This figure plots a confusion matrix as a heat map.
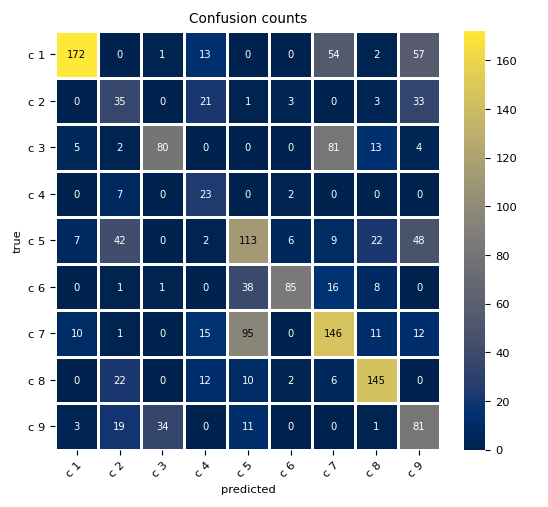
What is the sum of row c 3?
185
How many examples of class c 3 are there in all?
185
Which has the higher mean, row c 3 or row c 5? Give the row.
c 5
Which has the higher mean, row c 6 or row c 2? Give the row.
c 6
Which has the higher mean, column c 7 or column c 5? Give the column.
c 7
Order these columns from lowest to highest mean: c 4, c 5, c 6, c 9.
c 4, c 6, c 9, c 5
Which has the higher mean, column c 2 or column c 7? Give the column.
c 7
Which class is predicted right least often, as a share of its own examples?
c 2
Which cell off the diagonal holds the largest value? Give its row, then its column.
c 7, c 5
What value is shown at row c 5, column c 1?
7
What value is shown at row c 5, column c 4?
2
